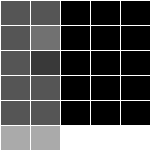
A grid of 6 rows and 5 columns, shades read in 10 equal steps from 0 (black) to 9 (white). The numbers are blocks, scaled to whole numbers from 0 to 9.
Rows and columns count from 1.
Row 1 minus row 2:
0 -1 0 0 0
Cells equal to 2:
1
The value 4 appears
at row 2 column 2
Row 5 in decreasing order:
3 3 0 0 0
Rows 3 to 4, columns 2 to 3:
2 0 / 3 0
